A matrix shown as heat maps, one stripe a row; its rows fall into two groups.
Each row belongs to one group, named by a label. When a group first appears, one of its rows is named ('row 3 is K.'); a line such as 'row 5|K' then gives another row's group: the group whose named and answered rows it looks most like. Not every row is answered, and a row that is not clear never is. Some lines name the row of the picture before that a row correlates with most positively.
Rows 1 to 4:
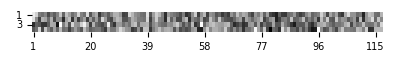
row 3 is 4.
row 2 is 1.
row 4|4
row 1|1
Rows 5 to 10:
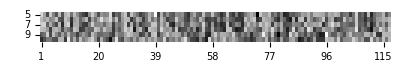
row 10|4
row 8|1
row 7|1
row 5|1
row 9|4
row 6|1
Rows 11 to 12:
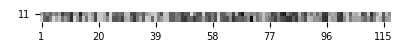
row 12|1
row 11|1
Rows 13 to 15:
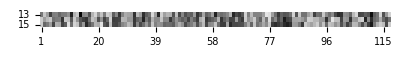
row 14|1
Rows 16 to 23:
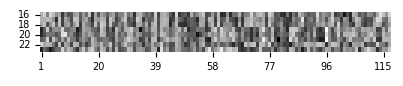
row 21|4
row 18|1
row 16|1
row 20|4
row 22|1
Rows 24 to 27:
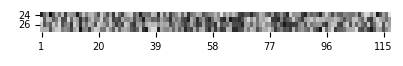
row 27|1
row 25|1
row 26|1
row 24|4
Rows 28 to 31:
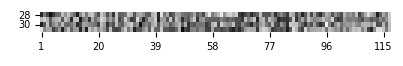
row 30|4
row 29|1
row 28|4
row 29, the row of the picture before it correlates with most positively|27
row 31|1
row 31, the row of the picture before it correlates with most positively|25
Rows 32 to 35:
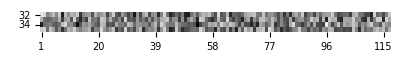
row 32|1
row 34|4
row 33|1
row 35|1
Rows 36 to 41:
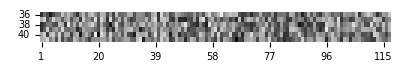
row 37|1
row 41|1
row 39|4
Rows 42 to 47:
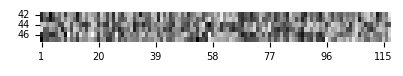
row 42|4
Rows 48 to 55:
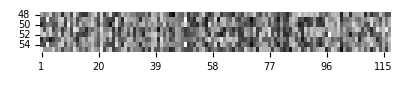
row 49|4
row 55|1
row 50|4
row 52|1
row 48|1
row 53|4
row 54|4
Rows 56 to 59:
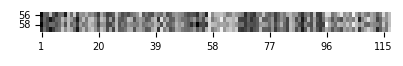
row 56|4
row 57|4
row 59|4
